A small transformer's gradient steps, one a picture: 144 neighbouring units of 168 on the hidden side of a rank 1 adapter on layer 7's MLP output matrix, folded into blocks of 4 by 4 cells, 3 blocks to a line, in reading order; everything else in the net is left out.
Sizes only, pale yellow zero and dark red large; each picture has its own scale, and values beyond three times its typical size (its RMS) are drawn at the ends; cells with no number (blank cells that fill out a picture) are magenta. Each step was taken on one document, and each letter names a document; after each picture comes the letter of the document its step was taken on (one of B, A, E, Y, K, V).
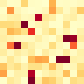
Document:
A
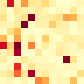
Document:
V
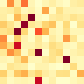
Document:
V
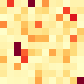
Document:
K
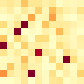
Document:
V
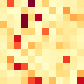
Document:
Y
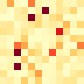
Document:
Y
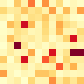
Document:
K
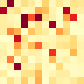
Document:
Y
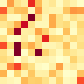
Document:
V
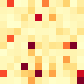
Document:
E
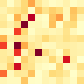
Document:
V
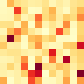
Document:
E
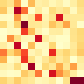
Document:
K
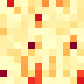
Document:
E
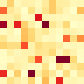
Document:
A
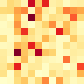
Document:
V
